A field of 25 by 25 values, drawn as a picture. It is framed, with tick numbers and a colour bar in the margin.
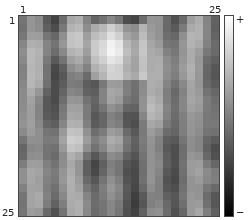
The ninth with the highest average is the top middle. The bottom middle is the ninth with the lowest average. In the top middle lies a patch that is higher than the rest. Upright stripes repeat 5 times across the table.
